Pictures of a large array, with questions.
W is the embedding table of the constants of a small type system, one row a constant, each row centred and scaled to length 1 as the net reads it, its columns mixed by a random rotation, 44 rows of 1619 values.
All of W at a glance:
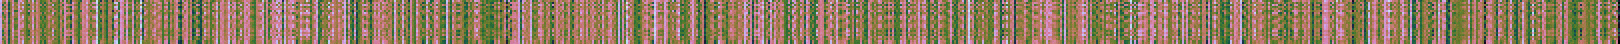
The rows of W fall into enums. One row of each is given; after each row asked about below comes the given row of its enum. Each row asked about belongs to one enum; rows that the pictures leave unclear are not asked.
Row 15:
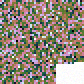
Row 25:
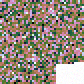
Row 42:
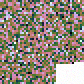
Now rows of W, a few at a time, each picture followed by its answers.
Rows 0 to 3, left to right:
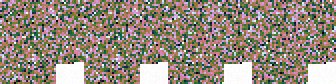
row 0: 25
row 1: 25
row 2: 42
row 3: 42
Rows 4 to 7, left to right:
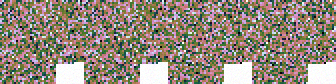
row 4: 15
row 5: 15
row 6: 42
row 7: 42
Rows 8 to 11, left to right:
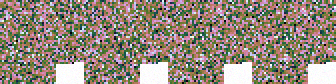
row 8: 42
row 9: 15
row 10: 25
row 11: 25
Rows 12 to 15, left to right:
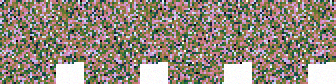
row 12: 15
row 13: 15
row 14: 42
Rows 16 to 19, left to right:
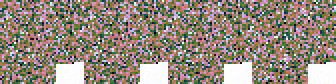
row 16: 42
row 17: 42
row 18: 42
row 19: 25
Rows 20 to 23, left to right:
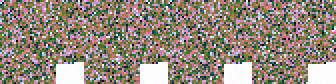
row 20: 15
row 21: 25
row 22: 15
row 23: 42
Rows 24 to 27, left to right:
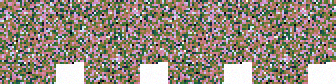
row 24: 42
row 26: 42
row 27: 25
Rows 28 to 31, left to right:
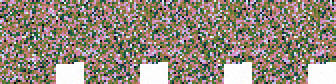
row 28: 25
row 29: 15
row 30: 15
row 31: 15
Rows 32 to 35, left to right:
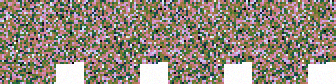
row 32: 42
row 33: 15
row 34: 15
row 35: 15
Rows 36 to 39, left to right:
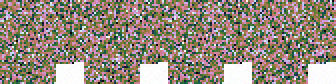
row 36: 42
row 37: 25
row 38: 42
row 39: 15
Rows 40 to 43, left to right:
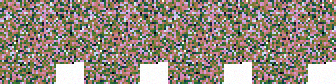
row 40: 42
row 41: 42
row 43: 42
